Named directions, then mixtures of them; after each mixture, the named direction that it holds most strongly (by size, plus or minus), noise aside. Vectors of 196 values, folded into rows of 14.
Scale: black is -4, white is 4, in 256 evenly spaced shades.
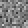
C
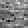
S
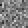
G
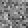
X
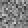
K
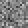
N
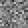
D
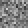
K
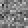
G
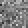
G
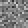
K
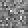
D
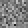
K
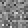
D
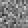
K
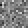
G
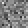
X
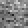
S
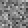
X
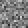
G
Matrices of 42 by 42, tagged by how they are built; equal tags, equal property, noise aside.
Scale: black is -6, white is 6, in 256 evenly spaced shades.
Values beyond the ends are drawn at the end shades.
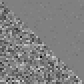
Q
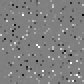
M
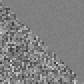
Q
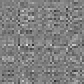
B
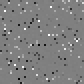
M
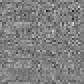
B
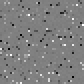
M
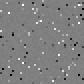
M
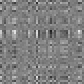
B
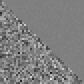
Q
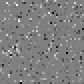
M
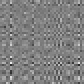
B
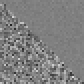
Q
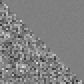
Q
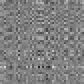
B
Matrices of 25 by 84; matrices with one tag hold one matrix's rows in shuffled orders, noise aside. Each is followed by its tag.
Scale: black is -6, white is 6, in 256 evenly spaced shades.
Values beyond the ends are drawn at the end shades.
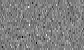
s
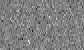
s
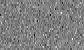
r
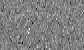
s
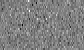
s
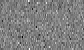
s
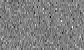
r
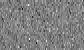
s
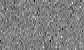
r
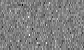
s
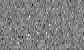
s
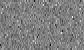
r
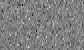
s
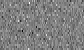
s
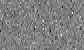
r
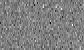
r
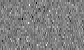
s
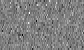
s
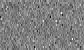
r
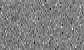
r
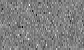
s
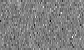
r
